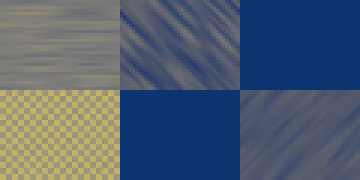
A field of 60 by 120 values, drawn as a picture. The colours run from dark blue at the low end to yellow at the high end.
The table splits into 2 rows of 3 panels. Panel 1,1: middling, streaked across, faint in contrast. Panel 1,2: low, slanting down to the right. Panel 1,3: very low, flat. Panel 2,1: high, checkered. Panel 2,2: very low, flat. Panel 2,3: low, slanting up to the right, faint in contrast.
